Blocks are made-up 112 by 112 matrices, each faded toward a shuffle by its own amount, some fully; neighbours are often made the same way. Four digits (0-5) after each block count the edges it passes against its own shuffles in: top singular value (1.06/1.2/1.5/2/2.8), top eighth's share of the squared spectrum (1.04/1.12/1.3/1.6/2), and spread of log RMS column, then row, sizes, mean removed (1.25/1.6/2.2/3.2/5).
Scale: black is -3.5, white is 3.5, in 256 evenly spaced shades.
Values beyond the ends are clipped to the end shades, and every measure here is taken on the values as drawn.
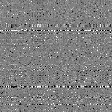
5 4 1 3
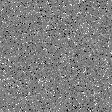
1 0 0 0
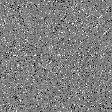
3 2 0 1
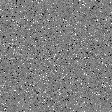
2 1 0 0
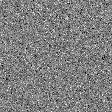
0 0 0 0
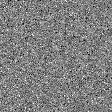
0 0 0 0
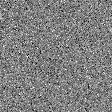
0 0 0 0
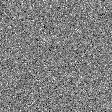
0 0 0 0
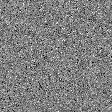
0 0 0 0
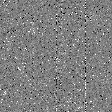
3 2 2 0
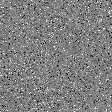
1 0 0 0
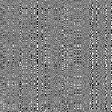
5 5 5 3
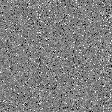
3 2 2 0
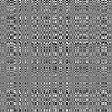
5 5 5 5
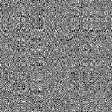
5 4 3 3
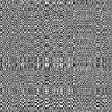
5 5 4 4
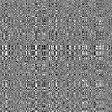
5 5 4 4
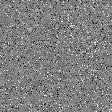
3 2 0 0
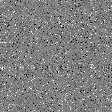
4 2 0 1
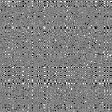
5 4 3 3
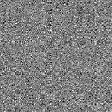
4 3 2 2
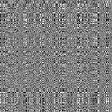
5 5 4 4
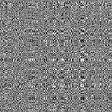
5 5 4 4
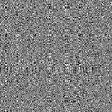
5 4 3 3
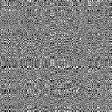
5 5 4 4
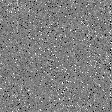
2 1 1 0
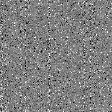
1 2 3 0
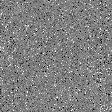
1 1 1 0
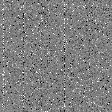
2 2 2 0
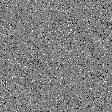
0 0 1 0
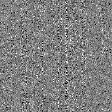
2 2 3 0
